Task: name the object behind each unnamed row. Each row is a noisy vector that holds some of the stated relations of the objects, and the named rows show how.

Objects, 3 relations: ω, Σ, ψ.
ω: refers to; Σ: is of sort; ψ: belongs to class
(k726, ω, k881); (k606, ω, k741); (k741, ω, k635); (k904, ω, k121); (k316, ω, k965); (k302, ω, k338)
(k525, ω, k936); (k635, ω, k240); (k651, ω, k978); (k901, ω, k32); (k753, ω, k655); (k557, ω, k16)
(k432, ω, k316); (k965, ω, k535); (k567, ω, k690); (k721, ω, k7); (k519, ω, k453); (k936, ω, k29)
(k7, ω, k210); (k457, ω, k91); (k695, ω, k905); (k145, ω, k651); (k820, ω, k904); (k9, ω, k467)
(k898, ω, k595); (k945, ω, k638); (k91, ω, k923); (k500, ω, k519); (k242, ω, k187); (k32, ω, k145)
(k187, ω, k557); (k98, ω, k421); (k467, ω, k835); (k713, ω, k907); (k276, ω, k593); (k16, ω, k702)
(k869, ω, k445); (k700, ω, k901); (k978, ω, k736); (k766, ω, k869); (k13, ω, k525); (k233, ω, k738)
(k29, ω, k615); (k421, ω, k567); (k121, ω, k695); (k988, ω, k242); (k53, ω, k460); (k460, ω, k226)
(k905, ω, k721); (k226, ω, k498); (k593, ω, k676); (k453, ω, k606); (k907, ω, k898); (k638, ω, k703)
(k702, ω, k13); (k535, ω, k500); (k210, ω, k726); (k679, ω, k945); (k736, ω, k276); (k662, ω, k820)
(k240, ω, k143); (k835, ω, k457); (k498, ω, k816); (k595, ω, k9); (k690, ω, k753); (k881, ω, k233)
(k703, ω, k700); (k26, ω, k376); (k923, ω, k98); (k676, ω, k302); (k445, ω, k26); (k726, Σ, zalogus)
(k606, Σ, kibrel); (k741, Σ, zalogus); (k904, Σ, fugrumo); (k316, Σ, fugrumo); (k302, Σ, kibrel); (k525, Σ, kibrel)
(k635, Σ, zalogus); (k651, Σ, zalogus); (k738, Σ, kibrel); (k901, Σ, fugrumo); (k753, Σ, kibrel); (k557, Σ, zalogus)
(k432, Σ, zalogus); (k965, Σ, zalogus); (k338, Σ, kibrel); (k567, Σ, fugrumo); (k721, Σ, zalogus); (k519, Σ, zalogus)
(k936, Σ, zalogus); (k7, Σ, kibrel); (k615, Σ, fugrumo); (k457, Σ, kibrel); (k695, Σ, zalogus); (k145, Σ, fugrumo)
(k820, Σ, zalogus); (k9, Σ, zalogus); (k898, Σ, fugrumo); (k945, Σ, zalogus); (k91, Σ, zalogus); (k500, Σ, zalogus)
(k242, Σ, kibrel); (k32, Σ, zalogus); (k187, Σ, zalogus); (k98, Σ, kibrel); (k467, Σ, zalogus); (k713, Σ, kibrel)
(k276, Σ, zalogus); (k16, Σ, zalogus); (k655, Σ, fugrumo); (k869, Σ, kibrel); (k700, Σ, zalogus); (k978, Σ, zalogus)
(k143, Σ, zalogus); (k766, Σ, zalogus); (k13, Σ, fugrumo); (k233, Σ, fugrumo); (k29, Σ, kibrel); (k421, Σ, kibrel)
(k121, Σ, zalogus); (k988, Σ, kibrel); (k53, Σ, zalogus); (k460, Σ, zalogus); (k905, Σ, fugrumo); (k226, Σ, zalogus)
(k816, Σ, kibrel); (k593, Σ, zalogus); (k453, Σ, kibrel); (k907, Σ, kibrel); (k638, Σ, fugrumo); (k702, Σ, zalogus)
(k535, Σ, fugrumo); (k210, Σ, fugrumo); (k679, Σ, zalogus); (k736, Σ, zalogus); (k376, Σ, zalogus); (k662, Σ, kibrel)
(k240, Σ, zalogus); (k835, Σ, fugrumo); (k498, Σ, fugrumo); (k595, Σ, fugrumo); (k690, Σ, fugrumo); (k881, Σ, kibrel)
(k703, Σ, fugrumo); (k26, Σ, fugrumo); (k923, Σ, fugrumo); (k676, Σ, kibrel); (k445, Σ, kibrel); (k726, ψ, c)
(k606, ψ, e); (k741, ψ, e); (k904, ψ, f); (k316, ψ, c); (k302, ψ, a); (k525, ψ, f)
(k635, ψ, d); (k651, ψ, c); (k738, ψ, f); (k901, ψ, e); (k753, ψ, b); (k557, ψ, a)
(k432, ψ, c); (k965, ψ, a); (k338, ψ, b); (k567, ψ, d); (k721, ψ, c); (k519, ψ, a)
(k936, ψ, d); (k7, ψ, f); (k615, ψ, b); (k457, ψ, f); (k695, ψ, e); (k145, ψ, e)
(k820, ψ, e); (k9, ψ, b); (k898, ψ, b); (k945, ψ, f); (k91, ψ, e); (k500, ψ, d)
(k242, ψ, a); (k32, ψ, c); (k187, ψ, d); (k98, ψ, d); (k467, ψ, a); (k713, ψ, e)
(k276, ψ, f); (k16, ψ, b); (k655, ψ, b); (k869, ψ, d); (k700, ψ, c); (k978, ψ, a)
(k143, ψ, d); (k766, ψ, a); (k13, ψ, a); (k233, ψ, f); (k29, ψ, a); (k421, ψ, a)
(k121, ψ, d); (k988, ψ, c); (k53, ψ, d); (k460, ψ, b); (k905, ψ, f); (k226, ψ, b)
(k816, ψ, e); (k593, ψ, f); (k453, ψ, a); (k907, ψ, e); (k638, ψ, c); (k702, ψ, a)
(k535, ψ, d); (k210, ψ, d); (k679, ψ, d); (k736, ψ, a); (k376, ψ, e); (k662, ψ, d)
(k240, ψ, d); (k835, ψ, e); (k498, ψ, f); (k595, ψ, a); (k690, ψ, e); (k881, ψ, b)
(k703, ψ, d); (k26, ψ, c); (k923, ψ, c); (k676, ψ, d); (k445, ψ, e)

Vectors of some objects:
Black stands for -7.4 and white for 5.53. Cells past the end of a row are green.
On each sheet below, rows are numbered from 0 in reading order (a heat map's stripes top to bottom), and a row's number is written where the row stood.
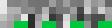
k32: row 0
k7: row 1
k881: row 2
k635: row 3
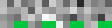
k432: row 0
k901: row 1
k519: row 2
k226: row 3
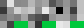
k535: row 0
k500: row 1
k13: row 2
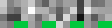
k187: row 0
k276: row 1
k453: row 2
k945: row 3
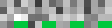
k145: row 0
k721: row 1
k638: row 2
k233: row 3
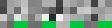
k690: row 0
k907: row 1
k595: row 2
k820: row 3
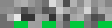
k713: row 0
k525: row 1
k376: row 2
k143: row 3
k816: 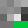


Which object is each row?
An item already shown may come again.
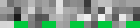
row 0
k16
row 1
k143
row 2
k700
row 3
k835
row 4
k988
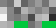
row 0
k467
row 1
k738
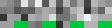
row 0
k525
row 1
k703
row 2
k210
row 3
k595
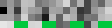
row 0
k13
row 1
k16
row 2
k676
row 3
k905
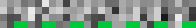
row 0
k240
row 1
k91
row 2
k820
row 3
k635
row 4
k26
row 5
k606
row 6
k338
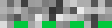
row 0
k965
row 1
k302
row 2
k923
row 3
k741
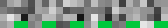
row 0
k421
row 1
k233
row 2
k98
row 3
k753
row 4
k820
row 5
k702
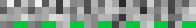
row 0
k703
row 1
k703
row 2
k898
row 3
k498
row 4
k695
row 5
k615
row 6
k905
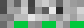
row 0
k904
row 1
k923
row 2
k316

